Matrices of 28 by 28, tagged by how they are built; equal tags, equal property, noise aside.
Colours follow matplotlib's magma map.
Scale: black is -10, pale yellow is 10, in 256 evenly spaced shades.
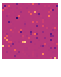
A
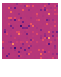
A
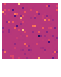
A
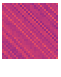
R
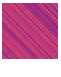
R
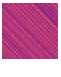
R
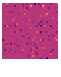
A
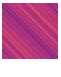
R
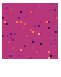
A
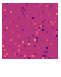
A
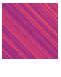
R
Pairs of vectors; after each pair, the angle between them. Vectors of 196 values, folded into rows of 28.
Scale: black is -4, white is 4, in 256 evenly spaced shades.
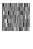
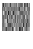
nearly parallel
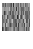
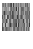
nearly parallel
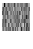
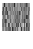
nearly parallel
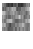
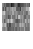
nearly parallel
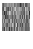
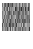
partly opposed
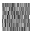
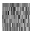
partly aligned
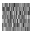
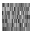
nearly opposite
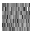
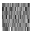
orthogonal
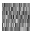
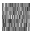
partly opposed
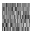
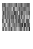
nearly opposite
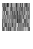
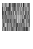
nearly opposite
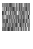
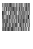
nearly parallel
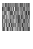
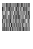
partly aligned
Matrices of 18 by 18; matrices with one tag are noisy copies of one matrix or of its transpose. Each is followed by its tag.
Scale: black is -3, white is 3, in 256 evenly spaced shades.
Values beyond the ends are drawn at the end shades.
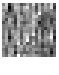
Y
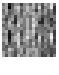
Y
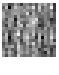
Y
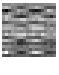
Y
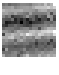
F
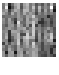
Y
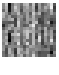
Y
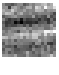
F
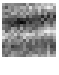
F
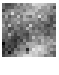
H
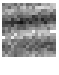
F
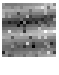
F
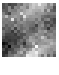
H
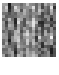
Y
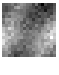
H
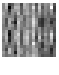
Y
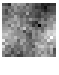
H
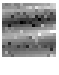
F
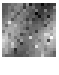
H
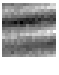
F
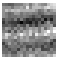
F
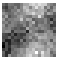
H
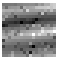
F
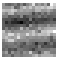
F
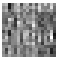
Y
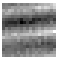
F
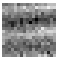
F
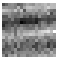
F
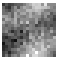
H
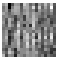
Y
